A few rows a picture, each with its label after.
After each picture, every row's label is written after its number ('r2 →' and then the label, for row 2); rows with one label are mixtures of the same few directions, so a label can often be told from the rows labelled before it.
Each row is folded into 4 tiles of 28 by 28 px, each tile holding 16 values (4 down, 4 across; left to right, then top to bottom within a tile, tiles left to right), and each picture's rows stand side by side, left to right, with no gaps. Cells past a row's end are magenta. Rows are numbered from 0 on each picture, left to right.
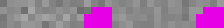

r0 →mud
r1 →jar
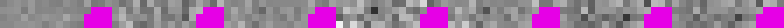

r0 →mud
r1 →jar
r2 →jar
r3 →jar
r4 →jar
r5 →mud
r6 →mud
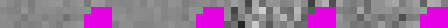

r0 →mud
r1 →jar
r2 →jar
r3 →mud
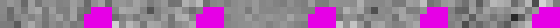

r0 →jar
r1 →jar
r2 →mud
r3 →jar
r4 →mud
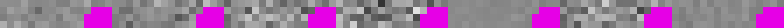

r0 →jar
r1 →mud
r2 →mud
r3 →mud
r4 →mud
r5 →mud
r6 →jar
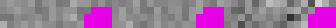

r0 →jar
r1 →jar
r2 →mud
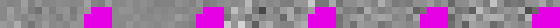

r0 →jar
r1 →mud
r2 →jar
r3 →mud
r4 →mud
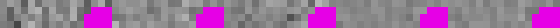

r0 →jar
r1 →jar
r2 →mud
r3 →jar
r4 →jar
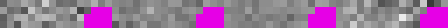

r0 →mud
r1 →jar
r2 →mud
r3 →mud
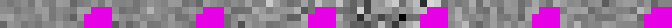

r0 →jar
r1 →jar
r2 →mud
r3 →mud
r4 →jar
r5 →mud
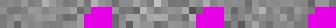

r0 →mud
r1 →mud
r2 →jar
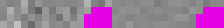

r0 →jar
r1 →mud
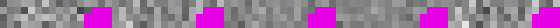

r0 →mud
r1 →jar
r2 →jar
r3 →jar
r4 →jar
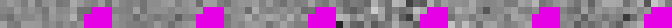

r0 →jar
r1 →mud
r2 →mud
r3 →jar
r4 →jar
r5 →mud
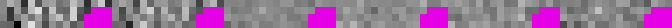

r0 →jar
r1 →jar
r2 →jar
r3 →jar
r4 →jar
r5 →jar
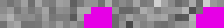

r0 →jar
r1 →mud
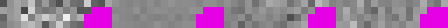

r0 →mud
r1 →mud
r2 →mud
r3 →jar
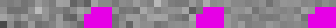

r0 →jar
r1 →mud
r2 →mud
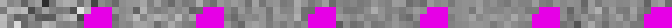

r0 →mud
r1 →mud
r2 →jar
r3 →jar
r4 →mud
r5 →jar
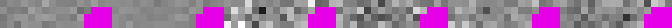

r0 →mud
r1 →mud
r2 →jar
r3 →mud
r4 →jar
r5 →mud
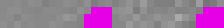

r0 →mud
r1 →mud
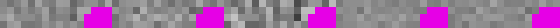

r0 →jar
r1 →mud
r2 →jar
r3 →mud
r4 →mud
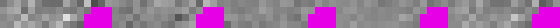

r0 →mud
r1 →mud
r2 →jar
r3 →mud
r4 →mud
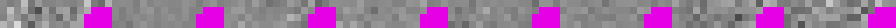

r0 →jar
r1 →jar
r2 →mud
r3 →jar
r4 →jar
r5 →mud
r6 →mud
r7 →mud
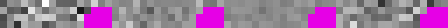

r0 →mud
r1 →jar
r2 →jar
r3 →mud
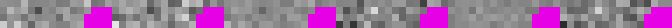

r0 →jar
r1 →jar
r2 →jar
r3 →jar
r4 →mud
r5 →jar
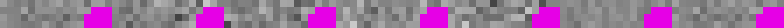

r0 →mud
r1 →mud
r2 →jar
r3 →jar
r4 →mud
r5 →jar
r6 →mud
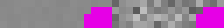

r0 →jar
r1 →mud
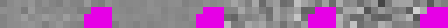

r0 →mud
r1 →jar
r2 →jar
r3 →mud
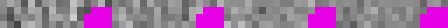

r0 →jar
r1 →jar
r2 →jar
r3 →jar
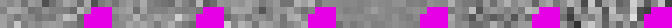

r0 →mud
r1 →mud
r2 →jar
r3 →jar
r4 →mud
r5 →jar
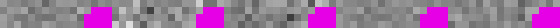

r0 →mud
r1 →jar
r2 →mud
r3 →mud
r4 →jar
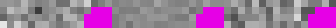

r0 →jar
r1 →mud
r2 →jar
